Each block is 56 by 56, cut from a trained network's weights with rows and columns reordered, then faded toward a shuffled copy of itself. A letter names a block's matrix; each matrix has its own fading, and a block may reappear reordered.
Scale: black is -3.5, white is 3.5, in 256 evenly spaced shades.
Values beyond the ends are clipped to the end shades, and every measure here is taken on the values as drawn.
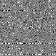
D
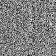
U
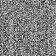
U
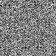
U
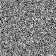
U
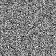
U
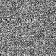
U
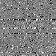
D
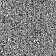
U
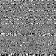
D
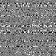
D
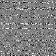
D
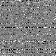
D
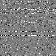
D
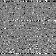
D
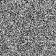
U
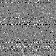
D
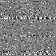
D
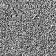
U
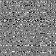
D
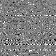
D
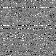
D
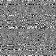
D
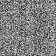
U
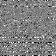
D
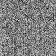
U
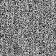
U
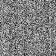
U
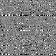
D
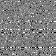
D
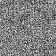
U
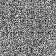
U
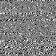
D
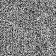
U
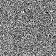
U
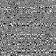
D
